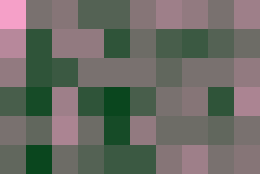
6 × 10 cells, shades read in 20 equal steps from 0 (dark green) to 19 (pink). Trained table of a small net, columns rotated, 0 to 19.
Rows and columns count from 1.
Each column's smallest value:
5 0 4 3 0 4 5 4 3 8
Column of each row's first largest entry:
1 1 1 10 3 8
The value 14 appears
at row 2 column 1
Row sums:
104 73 81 61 81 70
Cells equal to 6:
4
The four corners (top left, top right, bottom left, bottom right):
19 12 7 10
